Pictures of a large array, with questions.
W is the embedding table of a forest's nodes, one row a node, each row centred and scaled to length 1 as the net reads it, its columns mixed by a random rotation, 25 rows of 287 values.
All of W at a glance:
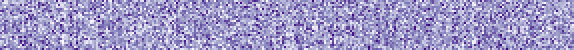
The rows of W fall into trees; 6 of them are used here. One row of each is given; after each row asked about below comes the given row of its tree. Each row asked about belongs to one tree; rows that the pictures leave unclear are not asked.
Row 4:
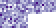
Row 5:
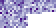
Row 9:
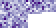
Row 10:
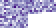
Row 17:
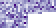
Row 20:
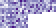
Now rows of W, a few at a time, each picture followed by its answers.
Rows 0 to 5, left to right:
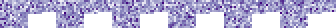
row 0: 9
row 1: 17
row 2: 20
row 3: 17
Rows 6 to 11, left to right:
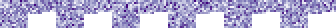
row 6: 20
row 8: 17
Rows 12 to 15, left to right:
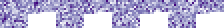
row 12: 4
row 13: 10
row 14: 10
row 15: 9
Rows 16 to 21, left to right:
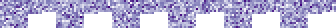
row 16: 10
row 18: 20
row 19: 4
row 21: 20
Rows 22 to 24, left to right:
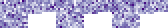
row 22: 17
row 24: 5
